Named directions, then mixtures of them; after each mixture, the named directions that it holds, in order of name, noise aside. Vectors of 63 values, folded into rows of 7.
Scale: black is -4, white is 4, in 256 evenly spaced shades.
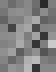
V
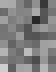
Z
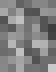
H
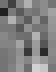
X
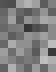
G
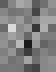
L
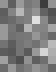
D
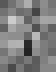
H, L, X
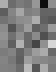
D, V, Z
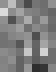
X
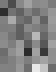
X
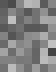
G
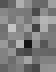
L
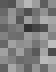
G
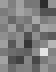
D, L, Z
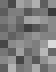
D, G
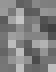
H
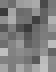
G, X, Z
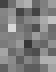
G, L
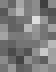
D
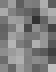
D, H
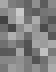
D, H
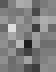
L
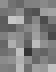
H, X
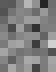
G, V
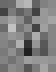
L, X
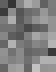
G, X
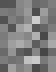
V, Z
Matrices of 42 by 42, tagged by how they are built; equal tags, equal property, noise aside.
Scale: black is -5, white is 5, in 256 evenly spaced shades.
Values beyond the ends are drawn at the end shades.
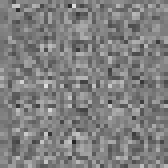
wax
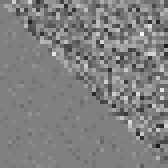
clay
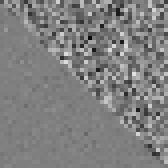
clay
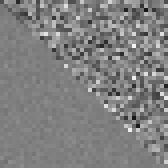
clay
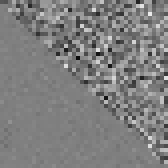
clay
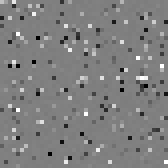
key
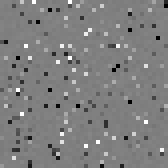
key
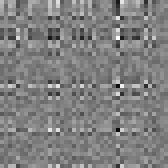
wax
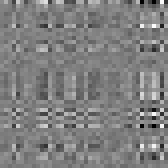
wax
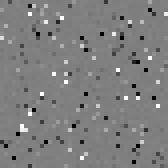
key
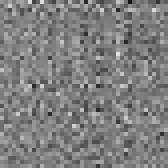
wax
